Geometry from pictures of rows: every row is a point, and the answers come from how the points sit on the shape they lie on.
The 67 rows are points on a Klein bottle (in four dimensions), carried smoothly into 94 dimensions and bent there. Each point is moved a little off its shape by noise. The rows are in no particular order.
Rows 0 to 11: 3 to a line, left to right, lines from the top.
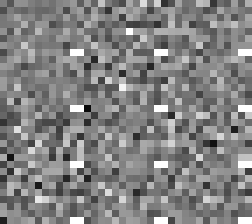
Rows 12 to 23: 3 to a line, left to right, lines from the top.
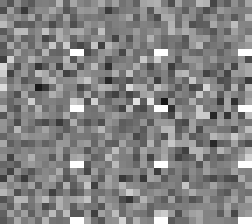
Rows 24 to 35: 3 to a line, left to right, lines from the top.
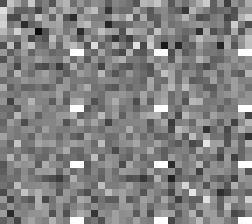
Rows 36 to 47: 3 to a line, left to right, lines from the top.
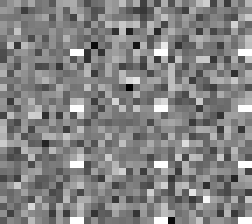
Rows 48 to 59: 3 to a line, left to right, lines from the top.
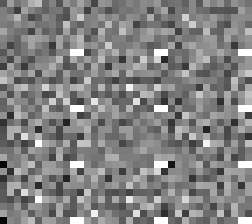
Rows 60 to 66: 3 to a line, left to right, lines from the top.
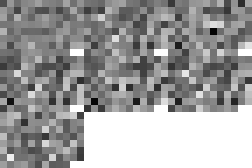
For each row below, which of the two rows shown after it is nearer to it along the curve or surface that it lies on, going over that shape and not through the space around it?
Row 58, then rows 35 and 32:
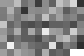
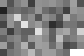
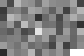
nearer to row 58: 32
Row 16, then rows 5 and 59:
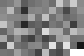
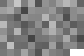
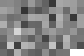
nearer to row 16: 59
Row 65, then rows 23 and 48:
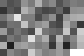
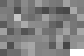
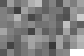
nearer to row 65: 48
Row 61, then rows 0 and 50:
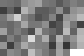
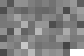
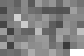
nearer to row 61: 0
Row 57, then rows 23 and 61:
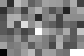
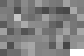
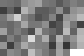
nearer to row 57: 61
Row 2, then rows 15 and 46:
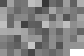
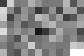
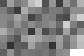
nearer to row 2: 46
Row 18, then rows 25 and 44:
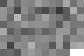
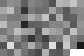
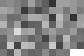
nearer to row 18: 44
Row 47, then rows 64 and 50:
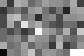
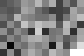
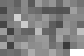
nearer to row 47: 50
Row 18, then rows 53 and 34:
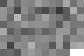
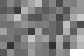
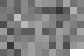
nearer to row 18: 34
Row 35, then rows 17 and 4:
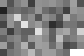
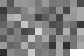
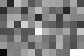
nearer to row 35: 4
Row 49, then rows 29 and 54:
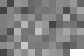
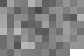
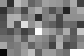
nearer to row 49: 54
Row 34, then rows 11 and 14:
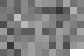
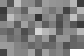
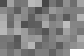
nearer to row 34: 14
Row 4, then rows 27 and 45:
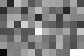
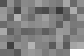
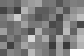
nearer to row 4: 45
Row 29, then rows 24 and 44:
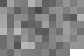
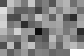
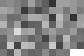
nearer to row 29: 44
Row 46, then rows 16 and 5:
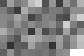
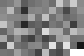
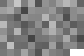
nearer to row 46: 5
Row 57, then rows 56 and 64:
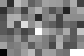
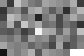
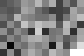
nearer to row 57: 56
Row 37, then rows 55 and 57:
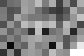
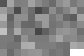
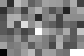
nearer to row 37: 55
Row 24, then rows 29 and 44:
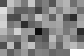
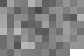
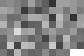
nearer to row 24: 44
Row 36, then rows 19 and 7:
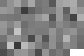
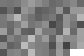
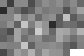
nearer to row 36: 7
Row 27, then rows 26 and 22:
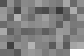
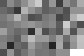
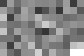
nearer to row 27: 22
